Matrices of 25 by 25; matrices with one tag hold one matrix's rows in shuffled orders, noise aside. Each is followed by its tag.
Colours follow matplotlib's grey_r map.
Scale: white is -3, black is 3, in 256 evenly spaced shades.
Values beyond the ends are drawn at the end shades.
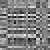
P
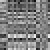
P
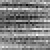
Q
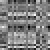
P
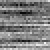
Q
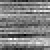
Q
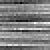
Q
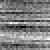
Q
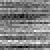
Q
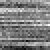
Q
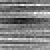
Q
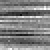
Q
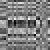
P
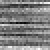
Q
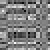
P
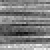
Q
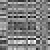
P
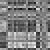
P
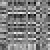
P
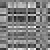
P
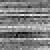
Q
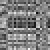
P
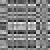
P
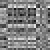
P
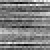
Q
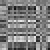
P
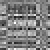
P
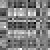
P
